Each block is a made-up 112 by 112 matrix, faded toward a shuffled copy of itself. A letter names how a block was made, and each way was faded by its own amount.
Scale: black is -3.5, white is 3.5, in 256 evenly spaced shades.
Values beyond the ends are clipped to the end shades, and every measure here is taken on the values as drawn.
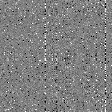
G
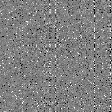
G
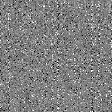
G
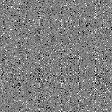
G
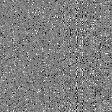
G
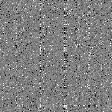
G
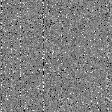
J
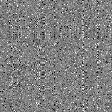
G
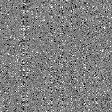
G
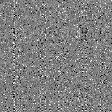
G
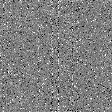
J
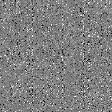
G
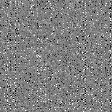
G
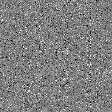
J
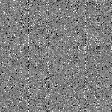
G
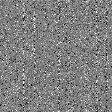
J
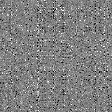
G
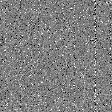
J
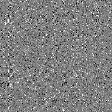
G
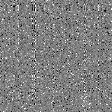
G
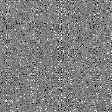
G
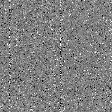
J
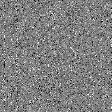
J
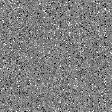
J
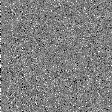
J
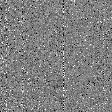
J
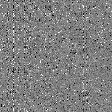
G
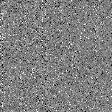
J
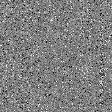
J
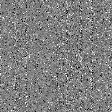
J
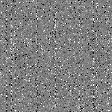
G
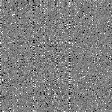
G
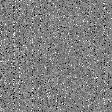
J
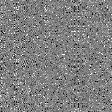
G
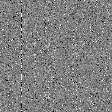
J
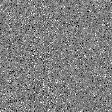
J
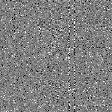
G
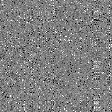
G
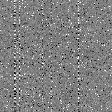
G
